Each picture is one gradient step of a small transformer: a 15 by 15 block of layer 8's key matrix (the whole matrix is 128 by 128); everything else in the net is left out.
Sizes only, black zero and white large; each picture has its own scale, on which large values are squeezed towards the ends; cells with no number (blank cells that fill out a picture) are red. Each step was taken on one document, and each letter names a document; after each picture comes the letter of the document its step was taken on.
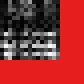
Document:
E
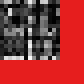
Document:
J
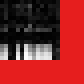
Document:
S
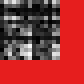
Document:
E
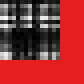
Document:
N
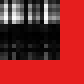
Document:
N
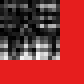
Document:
S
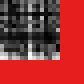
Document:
S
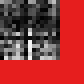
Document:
J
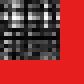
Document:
N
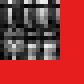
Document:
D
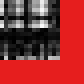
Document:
S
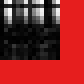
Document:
D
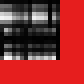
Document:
N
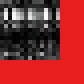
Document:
N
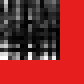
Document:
N
